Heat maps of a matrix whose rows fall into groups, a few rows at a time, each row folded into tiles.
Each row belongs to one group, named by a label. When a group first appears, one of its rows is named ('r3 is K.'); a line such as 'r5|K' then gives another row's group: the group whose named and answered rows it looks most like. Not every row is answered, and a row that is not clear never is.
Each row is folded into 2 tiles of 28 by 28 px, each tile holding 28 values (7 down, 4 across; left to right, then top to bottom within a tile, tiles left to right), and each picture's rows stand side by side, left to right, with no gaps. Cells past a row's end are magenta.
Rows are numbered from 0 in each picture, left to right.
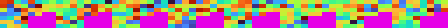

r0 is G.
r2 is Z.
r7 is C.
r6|Z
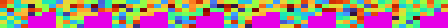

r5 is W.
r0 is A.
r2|G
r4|G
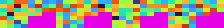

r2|G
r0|Z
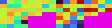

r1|C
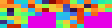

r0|W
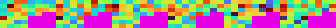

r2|W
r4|Z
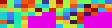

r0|A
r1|G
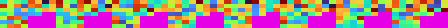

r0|W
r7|A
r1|A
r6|C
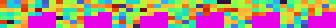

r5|C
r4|Z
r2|G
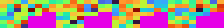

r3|W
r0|G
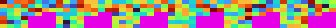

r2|W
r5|G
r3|W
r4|Z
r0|A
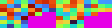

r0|C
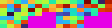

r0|G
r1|W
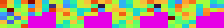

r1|C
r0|A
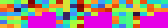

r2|A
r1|A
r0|W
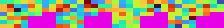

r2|C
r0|W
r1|W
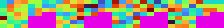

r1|Z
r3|W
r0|Z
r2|A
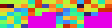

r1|W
